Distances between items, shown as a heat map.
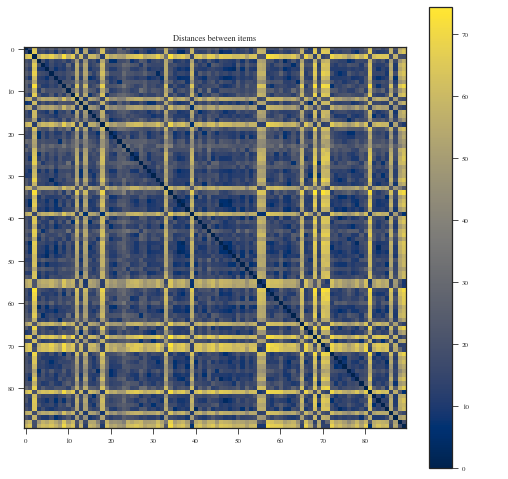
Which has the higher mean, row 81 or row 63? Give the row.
81
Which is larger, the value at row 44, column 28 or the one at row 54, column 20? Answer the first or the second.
the first
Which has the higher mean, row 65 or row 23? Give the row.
65
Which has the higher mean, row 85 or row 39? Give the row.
39
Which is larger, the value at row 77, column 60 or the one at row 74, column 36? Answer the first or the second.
the first
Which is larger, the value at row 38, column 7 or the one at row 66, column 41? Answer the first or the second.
the second
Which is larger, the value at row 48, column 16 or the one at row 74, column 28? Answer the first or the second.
the second
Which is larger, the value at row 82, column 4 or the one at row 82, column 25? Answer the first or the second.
the second
